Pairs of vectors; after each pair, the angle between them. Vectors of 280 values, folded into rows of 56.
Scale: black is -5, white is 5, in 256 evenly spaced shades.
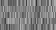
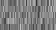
nearly parallel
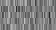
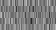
partly aligned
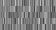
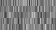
partly opposed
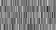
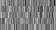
orthogonal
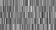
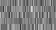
partly aligned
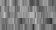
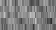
nearly parallel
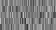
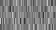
partly aligned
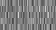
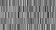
nearly opposite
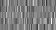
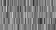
partly opposed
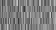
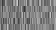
nearly parallel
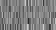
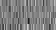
nearly parallel
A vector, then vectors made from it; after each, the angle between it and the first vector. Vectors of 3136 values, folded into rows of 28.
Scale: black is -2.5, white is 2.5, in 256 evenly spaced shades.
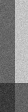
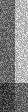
nearly parallel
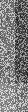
partly opposed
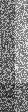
partly aligned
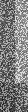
partly aligned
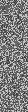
orthogonal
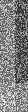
partly opposed
